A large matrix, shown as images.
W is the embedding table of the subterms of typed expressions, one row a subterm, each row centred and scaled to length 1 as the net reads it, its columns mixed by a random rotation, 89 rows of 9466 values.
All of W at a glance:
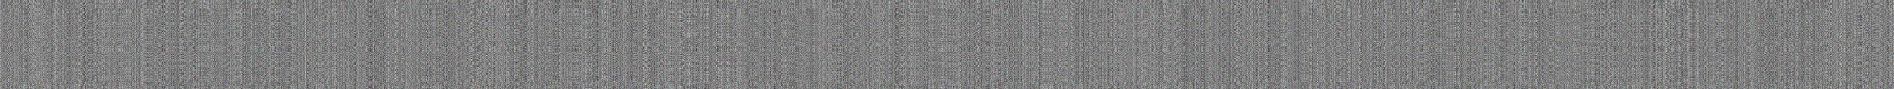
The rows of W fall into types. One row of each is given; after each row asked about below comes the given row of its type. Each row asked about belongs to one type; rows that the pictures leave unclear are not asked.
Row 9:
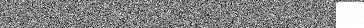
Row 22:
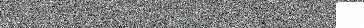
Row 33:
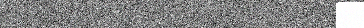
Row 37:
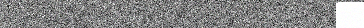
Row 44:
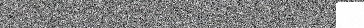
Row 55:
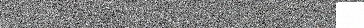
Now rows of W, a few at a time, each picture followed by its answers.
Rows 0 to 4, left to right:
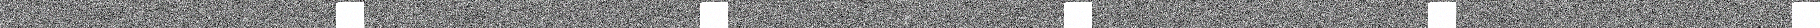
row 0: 55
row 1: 55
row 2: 55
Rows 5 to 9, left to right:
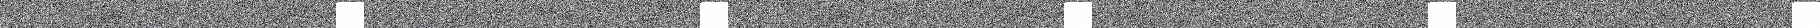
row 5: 55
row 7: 55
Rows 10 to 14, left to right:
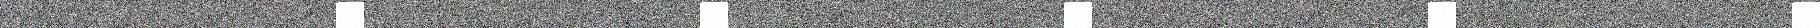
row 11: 22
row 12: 55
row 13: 33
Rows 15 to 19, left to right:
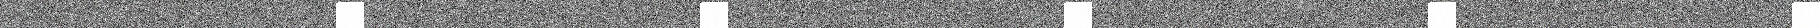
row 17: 44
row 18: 33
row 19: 44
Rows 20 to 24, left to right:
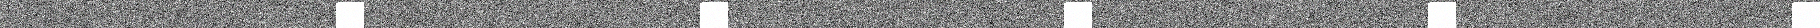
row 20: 37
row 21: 33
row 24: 55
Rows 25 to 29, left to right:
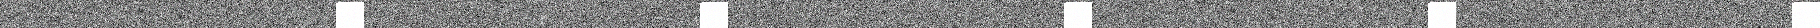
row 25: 44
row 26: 55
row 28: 44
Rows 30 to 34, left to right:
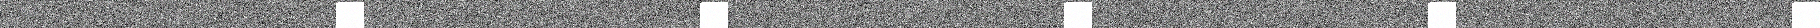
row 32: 33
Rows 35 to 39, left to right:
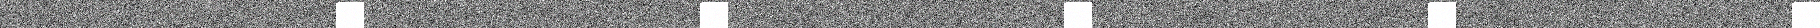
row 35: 33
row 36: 37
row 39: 44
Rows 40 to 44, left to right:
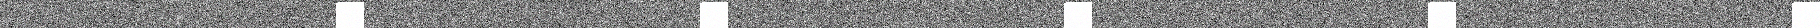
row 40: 55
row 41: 22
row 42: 44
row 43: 9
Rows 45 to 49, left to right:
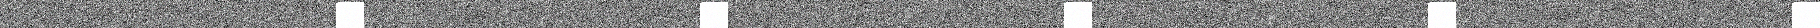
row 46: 55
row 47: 33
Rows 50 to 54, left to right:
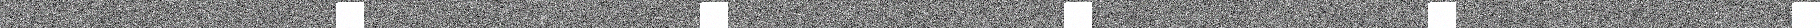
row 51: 55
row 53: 44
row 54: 37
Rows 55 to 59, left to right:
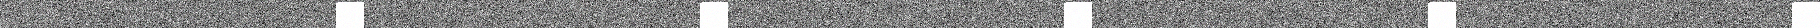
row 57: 33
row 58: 9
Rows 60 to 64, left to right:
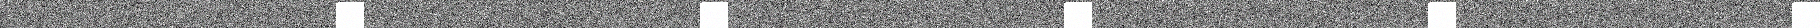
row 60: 33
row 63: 37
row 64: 37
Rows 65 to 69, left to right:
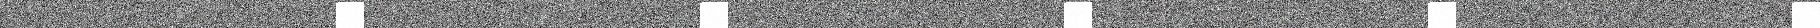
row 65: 33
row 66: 33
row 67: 9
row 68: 22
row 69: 37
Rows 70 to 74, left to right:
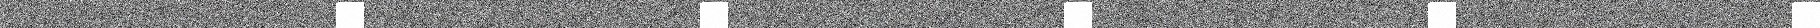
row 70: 37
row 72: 33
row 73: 37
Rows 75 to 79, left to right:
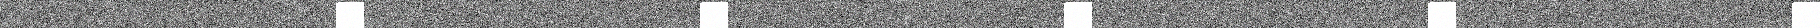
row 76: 55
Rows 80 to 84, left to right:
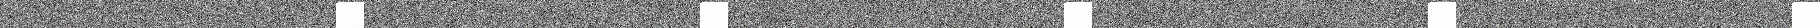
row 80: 44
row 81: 9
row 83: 33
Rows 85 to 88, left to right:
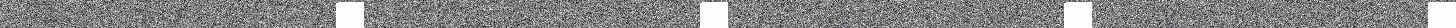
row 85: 37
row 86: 22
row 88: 37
